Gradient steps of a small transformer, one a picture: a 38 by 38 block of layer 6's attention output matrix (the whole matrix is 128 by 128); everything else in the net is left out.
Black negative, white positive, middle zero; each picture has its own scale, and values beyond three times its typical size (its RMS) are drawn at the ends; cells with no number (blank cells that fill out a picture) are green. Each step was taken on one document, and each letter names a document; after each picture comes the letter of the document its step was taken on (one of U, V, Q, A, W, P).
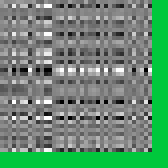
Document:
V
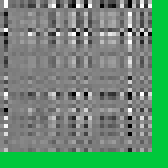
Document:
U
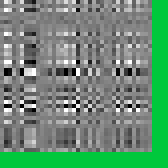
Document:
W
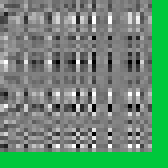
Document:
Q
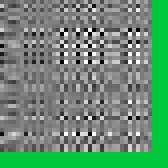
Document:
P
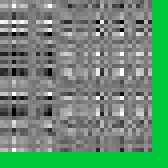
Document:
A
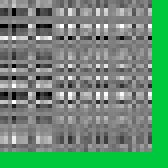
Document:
V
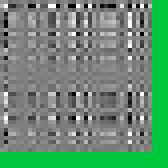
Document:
U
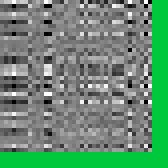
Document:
V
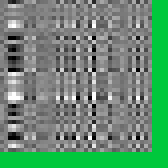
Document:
Q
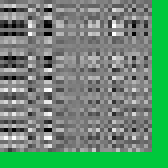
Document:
V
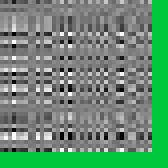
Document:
V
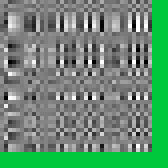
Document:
Q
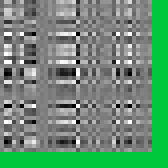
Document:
W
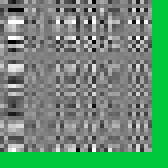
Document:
Q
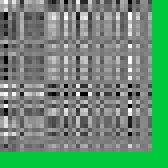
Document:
U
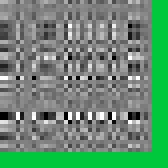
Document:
P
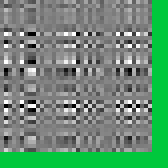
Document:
W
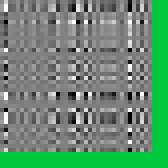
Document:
U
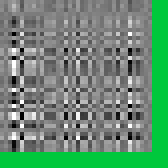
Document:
P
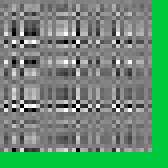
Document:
W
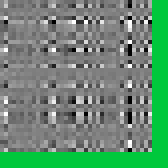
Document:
U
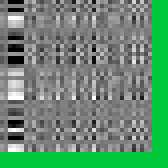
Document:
Q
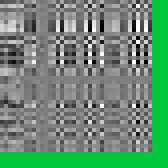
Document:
Q
